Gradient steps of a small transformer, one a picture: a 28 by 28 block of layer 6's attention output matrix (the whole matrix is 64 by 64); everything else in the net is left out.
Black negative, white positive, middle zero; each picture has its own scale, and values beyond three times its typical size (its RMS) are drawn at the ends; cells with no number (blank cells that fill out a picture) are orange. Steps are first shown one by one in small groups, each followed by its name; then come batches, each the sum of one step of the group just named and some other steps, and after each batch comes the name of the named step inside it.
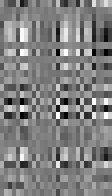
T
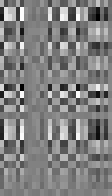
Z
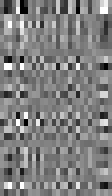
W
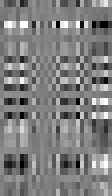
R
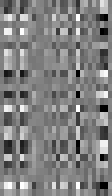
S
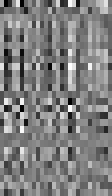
W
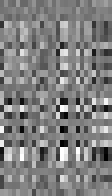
T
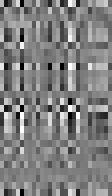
W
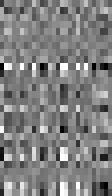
S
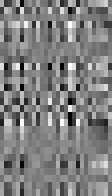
R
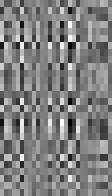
S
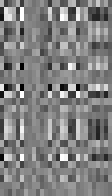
Z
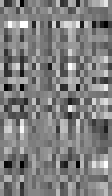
R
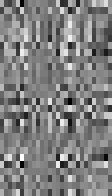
T
